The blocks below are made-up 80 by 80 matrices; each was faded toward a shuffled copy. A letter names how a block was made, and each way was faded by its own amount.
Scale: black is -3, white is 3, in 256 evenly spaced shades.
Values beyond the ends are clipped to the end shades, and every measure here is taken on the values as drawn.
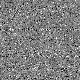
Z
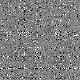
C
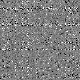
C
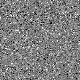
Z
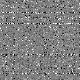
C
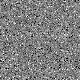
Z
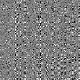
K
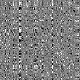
K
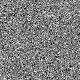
Z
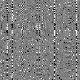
K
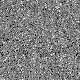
Z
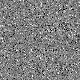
Z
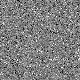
Z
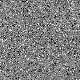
Z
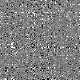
C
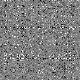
C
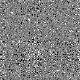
C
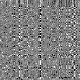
K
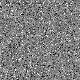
Z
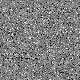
Z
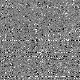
C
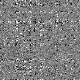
C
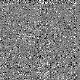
C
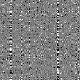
K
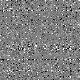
C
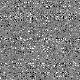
C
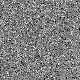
Z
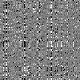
K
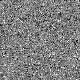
Z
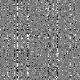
K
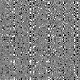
K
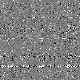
C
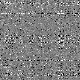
C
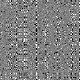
K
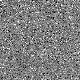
Z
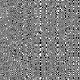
K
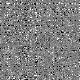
C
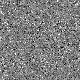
Z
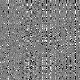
K
